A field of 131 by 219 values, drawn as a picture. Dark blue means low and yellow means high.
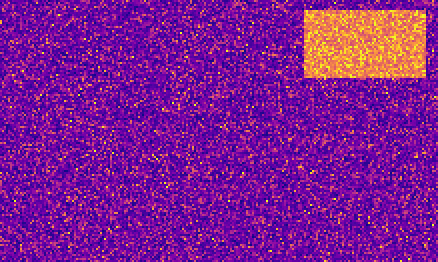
Neither half mirrors the other. In the top right lies a patch that is higher than the rest. The top right is the ninth with the highest average. The values are skewed, with a long tail toward high values. On average the colour sits 30% of the way up the scale.
